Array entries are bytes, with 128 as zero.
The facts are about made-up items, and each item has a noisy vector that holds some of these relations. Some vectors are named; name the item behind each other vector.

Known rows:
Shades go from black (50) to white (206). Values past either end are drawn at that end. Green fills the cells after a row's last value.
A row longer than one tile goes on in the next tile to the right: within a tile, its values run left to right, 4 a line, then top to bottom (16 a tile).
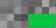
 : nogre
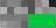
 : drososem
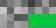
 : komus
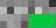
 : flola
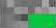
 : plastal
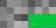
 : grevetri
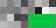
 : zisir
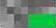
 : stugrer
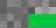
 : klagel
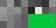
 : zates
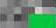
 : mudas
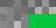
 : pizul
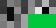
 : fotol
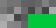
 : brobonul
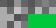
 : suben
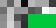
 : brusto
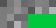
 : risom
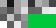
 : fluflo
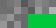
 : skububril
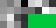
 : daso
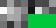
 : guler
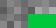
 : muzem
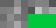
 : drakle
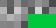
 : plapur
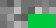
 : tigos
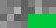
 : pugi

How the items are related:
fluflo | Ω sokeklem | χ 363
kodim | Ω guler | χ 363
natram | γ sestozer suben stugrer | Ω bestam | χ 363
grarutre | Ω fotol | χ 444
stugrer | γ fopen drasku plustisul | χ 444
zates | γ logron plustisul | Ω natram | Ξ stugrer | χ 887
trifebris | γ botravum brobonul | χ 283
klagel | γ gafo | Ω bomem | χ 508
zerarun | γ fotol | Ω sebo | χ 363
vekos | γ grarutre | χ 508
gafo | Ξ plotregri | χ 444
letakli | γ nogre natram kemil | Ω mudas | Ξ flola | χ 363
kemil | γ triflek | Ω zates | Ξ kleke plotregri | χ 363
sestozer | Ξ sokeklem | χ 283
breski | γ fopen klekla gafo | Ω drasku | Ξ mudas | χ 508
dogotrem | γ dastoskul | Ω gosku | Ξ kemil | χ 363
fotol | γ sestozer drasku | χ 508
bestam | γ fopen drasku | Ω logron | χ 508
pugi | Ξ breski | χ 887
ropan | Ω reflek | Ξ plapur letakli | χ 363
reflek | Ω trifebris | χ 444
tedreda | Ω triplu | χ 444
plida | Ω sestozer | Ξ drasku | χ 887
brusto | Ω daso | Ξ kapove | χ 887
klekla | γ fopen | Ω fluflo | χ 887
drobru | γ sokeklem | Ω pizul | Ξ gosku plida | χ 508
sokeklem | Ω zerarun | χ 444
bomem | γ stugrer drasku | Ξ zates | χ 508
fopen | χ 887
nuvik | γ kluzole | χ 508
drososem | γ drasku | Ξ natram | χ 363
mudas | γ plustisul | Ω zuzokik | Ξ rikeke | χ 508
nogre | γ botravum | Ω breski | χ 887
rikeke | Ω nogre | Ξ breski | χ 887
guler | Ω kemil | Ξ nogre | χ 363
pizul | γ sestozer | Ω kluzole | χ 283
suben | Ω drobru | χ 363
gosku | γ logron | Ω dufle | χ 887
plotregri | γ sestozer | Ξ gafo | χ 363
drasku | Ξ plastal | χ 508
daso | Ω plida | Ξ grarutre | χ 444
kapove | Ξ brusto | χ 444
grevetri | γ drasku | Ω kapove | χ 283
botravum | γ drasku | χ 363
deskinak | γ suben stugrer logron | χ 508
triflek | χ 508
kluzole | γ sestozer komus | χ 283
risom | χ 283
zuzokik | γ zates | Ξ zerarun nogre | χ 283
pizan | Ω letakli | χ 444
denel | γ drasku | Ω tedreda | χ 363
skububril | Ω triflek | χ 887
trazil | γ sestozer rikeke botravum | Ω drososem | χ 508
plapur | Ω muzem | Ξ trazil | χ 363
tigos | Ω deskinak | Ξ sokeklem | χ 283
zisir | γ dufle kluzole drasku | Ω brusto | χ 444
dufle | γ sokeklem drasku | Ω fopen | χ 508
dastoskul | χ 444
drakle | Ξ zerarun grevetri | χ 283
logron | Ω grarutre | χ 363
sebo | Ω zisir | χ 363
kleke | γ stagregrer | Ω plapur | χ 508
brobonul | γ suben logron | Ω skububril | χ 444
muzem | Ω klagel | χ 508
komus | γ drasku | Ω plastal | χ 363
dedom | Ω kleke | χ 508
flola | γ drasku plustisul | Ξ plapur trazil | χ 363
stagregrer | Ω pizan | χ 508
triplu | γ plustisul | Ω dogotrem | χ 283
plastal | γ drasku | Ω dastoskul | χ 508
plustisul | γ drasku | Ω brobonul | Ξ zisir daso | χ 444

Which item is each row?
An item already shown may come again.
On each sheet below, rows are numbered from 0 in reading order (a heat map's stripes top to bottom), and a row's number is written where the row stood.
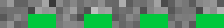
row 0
bomem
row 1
drobru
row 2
dufle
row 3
triflek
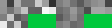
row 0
sebo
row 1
drasku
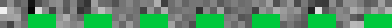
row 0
kemil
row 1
gafo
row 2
trifebris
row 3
gosku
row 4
deskinak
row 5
zates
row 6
grevetri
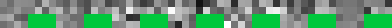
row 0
trazil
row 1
dogotrem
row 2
denel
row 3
kodim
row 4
zerarun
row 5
plotregri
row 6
zuzokik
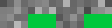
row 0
risom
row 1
dufle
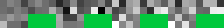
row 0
dastoskul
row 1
logron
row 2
sokeklem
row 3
zerarun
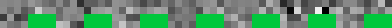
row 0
breski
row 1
kapove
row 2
plustisul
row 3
triflek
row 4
trazil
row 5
logron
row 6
botravum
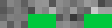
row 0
triflek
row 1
mudas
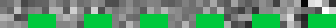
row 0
tedreda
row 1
plapur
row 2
risom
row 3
pizul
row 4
fopen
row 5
plida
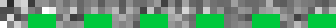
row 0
klekla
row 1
rikeke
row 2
letakli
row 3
ropan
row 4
plastal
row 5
triplu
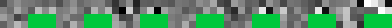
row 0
triplu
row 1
risom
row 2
grarutre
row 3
kluzole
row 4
bestam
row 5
natram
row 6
sestozer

